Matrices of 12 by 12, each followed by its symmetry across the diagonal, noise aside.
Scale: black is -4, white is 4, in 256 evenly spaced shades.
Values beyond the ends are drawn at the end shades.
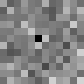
symmetric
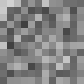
symmetric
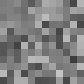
antisymmetric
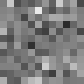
neither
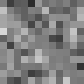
antisymmetric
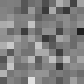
antisymmetric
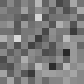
symmetric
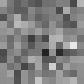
neither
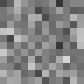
neither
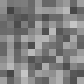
symmetric
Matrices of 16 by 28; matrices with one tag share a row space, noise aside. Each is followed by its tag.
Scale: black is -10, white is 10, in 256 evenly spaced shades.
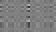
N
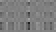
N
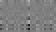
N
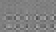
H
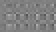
H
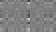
N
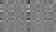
N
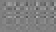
H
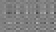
H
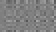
H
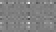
N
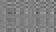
H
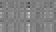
N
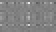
N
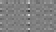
N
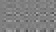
H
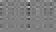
N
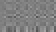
H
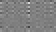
N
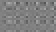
H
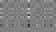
N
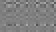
H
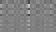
N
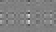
N
